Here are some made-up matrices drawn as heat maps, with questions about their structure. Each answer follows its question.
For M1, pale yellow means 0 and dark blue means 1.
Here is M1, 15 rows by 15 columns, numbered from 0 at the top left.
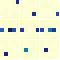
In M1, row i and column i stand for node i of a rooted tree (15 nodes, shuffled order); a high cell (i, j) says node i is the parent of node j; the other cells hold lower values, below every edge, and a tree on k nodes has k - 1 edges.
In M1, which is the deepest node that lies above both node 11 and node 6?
12
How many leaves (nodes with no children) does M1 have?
10
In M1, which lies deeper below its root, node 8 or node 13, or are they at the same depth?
node 8
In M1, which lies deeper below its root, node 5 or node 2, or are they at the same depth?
the same depth
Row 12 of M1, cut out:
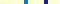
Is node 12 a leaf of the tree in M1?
no
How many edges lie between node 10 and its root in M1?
1
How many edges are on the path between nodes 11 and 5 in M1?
3
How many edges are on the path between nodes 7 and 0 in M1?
1
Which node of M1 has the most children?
7
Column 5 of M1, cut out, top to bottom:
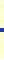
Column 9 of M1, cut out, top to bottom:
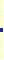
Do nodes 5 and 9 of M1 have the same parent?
yes
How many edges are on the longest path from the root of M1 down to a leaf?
2
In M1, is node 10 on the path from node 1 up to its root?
no
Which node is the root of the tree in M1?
7
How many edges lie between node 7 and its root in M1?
0
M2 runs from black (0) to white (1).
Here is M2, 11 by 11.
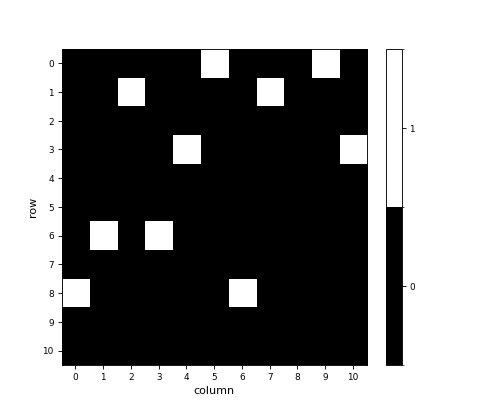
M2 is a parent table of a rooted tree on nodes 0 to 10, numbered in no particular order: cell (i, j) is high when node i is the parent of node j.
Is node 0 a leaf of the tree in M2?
no
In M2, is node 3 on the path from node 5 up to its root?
no
